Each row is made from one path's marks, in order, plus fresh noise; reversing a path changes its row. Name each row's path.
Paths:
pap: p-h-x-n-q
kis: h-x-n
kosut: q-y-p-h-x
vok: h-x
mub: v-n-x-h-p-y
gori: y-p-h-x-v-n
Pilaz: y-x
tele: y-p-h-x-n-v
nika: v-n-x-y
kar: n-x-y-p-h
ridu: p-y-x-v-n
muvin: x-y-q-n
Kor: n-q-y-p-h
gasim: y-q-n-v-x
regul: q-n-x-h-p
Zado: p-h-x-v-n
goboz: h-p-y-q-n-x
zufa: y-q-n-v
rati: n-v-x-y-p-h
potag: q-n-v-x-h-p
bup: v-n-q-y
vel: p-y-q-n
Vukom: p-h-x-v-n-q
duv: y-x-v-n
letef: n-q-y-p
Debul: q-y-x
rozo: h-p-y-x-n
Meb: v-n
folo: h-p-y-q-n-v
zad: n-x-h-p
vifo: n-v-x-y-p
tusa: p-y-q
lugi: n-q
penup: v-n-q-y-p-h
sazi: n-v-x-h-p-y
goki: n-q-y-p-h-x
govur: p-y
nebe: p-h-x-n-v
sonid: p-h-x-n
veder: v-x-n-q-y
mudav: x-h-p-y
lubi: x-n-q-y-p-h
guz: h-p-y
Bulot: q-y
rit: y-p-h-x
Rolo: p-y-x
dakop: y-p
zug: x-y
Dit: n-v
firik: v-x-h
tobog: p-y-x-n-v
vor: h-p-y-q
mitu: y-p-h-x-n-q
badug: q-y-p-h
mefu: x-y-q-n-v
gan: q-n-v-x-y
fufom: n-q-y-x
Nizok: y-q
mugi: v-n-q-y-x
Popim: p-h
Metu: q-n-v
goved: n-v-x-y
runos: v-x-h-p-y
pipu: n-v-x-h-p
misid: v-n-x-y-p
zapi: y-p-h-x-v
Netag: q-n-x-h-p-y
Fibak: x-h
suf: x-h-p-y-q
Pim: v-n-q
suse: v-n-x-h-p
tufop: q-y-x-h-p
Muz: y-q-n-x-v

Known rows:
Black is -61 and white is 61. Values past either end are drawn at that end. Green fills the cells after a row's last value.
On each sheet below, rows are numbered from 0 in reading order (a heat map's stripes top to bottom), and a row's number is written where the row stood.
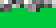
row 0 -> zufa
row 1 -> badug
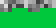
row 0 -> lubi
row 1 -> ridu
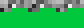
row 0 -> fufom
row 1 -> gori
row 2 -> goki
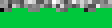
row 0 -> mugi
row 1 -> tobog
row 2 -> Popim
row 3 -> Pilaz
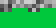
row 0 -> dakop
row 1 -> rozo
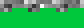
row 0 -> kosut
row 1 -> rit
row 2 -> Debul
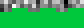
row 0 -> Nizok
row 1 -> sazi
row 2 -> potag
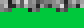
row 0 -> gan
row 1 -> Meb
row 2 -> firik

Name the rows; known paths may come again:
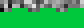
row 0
Pim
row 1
rati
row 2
Debul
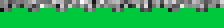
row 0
Meb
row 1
rit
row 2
tusa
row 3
zad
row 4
muvin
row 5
bup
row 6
Pilaz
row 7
penup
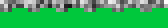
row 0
lubi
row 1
Dit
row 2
Bulot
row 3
tufop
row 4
kar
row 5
nebe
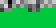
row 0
pipu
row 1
dakop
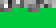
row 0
goved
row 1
ridu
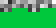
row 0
kis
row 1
vor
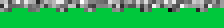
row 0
govur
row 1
Zado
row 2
folo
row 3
kosut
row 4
mudav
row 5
Nizok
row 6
gasim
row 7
fufom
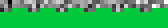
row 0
suse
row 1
letef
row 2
rozo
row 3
gori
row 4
suf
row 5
mitu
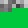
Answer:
vel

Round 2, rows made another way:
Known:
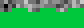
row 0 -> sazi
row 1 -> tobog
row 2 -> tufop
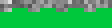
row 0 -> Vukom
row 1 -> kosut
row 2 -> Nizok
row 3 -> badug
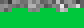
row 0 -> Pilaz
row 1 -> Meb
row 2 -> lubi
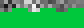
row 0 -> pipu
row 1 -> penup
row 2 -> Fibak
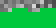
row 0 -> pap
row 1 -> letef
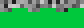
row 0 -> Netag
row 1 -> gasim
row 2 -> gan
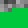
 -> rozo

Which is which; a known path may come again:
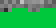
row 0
vok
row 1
tusa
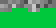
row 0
vel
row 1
bup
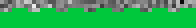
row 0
tufop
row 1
lubi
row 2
Nizok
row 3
Rolo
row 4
rati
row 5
lugi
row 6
mub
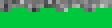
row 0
guz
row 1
govur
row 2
pap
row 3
sonid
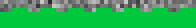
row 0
Fibak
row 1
gasim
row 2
Meb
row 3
zapi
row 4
letef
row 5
badug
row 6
Popim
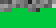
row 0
Pilaz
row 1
gan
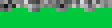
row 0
pipu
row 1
tobog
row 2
potag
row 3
goboz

